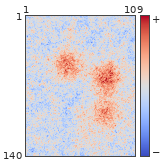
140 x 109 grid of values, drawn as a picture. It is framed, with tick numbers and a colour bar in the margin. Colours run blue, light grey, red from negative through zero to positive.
Neither half mirrors the other. No single row or column stands out from its neighbours. Three bumps rise from the field. The middle right is the ninth with the highest average.
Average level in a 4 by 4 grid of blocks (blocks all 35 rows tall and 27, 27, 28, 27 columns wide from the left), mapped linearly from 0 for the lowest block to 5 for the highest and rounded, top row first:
0100 | 1543 | 0043 | 0021
